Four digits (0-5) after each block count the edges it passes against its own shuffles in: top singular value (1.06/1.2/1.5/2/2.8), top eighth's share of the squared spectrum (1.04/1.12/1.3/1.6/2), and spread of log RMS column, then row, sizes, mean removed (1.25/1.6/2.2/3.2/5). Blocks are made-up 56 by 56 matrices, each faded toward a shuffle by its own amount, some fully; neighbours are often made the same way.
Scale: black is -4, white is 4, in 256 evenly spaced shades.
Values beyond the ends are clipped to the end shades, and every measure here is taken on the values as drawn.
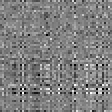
5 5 3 3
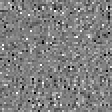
3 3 1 1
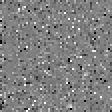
2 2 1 0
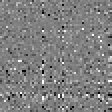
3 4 2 2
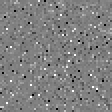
0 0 0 0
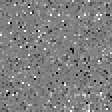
2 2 0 0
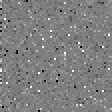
2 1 0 0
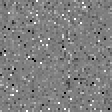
1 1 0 0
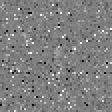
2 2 0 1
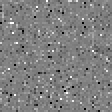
1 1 0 0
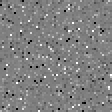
0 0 0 0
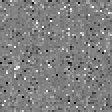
1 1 0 0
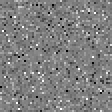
1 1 0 0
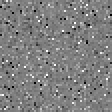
0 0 0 0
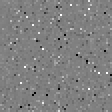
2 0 0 0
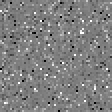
0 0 0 0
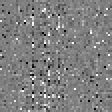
3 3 2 1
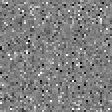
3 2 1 0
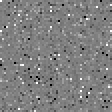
2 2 1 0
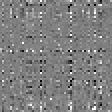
4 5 3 2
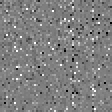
2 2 1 0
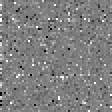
2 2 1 0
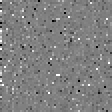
3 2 0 0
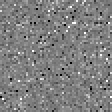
1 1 0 0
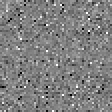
1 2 1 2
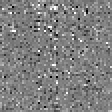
2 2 2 2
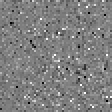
1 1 1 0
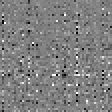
2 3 3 2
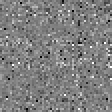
1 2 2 2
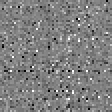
2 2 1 1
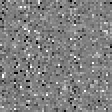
1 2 2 1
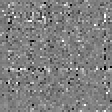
2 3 2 2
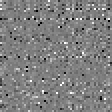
4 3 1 2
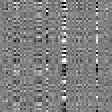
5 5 4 2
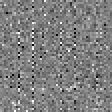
4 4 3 1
